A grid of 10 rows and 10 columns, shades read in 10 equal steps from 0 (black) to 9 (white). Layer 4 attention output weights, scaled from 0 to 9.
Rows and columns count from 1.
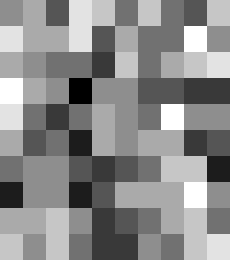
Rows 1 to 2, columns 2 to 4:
6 3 8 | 6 6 8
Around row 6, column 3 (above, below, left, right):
2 5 3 1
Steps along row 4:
down down down up same down same down same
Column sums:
60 51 48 38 38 46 47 55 58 48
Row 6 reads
6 3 4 1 6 5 6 6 2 3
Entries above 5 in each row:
5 6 5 2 3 4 2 4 5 4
